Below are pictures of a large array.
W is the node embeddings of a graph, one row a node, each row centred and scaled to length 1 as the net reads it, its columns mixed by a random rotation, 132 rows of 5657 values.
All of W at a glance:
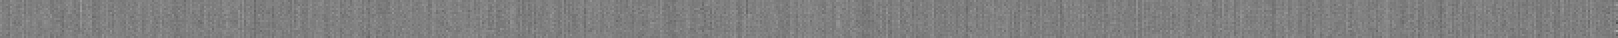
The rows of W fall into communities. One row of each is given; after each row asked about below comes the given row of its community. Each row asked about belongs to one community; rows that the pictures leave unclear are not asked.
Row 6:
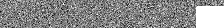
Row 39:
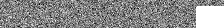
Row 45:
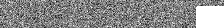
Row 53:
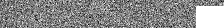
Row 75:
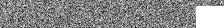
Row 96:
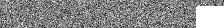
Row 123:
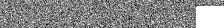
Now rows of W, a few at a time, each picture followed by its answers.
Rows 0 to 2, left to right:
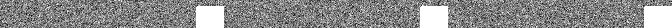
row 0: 45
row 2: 45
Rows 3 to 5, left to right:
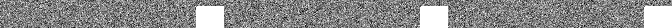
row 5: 53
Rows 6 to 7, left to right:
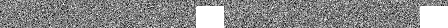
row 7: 75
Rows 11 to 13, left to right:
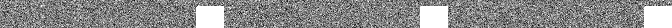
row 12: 6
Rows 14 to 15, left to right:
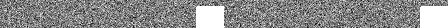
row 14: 53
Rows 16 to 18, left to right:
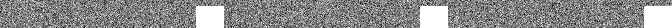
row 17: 53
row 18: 39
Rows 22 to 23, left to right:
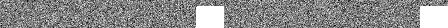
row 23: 53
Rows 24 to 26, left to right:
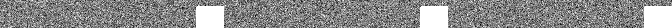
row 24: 53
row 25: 45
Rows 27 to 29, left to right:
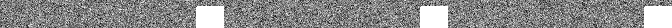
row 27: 96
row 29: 39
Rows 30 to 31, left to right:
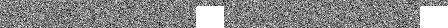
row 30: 96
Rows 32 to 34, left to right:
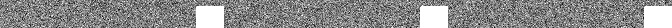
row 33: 45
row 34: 45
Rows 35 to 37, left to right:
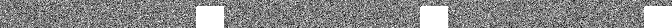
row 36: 75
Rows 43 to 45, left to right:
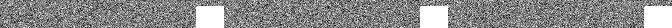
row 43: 45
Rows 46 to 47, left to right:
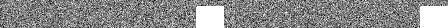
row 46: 45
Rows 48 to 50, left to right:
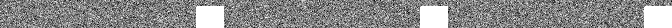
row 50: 96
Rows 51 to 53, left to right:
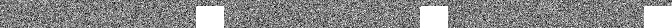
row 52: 6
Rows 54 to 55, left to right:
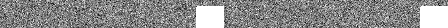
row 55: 96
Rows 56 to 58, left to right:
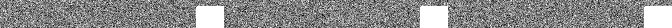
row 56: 75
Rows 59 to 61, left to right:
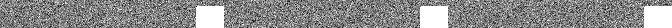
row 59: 96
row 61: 75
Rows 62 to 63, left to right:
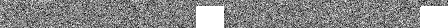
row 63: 96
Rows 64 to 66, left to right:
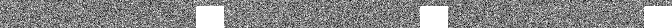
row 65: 75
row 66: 123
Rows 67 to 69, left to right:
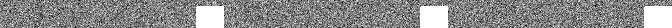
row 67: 6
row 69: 6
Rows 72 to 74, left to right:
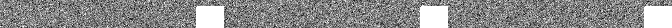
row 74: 75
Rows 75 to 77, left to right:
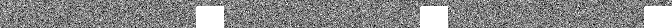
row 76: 6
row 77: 39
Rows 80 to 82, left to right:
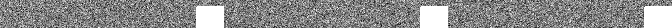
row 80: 75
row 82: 75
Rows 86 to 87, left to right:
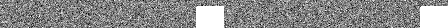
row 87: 75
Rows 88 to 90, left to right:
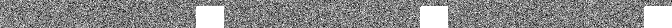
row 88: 75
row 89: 96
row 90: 96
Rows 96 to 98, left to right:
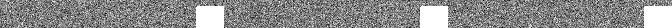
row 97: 45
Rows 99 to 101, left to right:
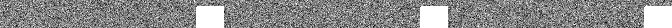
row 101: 96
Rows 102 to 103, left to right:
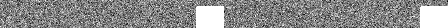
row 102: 39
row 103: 96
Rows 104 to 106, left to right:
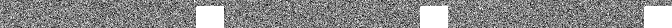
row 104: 39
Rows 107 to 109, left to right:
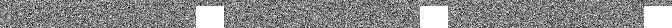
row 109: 123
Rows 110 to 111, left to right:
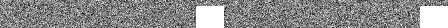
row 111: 45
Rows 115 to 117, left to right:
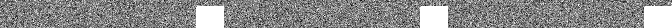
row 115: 53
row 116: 6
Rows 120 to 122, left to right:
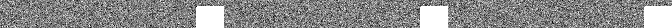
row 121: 45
